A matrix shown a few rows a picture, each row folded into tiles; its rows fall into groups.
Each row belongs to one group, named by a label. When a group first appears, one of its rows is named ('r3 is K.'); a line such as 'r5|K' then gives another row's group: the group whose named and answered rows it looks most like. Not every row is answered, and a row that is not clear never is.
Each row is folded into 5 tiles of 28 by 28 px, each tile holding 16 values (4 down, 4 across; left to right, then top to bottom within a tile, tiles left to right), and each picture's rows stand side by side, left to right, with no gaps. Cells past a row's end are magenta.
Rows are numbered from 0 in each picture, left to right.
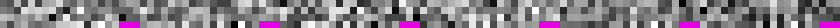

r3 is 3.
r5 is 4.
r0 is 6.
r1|3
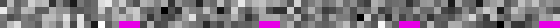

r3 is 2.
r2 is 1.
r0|3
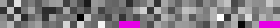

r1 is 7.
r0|1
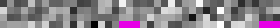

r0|3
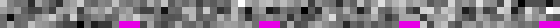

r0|2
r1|2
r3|6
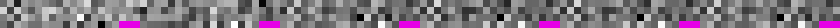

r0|7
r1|4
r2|1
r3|1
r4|1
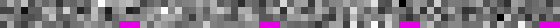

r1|6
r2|4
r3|1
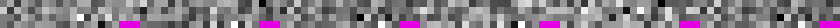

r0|7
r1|4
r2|1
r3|3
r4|6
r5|1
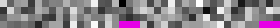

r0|4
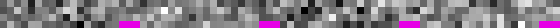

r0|2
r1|6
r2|2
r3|3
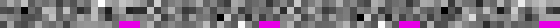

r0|2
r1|1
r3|2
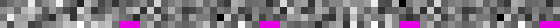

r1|1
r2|4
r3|1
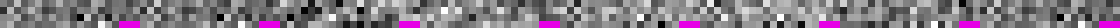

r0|1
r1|1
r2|2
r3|6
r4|7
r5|7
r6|4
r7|1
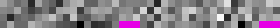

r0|2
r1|7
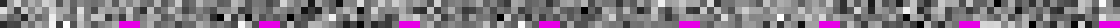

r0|3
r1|1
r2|2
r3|1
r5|7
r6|2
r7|3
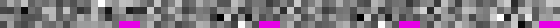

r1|1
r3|7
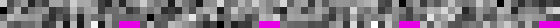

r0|4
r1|2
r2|4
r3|6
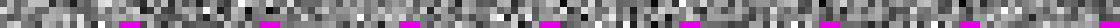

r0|3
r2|7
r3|7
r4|3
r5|4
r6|4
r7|6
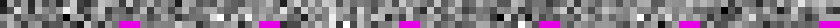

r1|7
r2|3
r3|1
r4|7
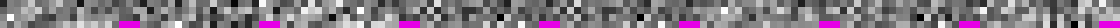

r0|6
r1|3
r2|6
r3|1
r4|1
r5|6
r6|1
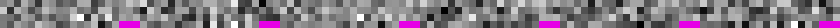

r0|7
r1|4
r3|2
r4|2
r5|4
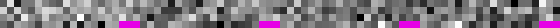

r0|7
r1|2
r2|1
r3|3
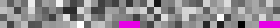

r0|6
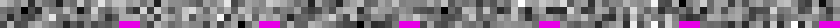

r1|7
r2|2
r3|2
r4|4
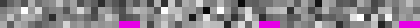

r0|6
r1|6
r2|7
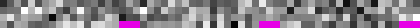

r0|6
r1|3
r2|3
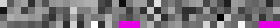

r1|1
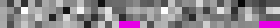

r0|6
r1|6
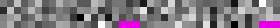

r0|1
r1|3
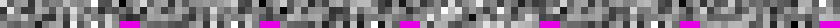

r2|4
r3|6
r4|4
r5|3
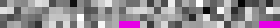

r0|3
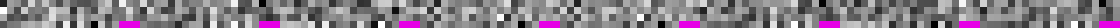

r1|4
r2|3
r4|7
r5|4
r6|3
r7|4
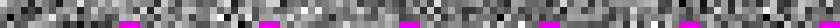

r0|2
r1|7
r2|6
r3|1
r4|4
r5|2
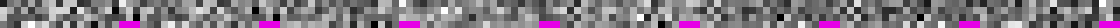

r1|3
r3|6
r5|1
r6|1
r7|3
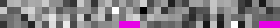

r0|3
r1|4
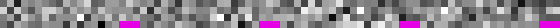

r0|7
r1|7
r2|6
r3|6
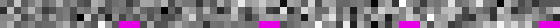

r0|1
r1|2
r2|3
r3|6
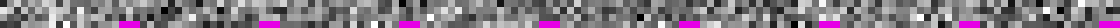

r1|2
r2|4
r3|6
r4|1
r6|7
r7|2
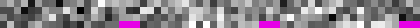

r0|2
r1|3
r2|6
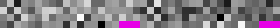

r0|7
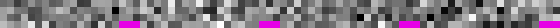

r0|3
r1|6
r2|1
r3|2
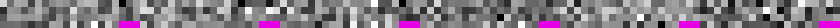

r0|4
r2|4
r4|7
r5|2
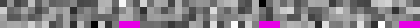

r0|3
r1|4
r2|3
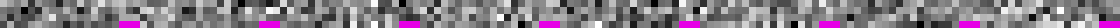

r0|2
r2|4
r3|7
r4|3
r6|2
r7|6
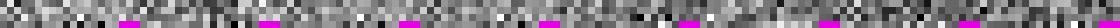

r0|7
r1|3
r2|7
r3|7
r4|1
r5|6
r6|1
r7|4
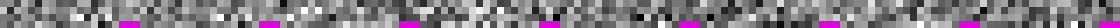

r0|7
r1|7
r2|6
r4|1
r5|2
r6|6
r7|4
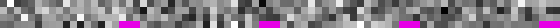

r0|7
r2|6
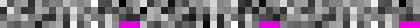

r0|4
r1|4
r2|4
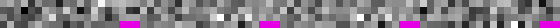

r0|2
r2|7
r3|4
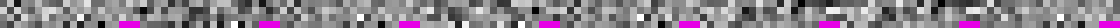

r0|7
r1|4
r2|7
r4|7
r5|6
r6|6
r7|7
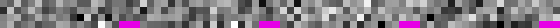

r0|1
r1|4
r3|2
